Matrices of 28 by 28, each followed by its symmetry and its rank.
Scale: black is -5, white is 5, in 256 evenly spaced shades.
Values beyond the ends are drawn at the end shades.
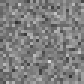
neither, full rank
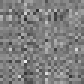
neither, rank five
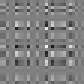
neither, rank one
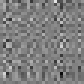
neither, rank three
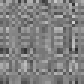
neither, rank three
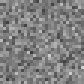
neither, full rank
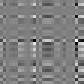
neither, rank one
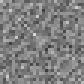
symmetric, full rank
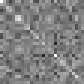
symmetric, rank five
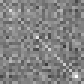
symmetric, rank five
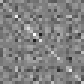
symmetric, rank five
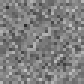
symmetric, full rank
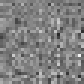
neither, rank five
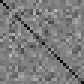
symmetric, full rank
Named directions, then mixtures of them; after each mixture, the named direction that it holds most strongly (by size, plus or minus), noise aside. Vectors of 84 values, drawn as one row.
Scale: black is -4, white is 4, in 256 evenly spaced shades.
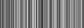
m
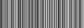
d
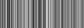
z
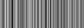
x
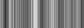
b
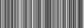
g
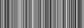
g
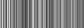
z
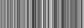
m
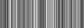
b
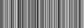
d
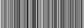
m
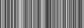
g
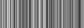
z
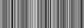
x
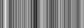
b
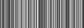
m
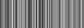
x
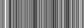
b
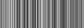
m
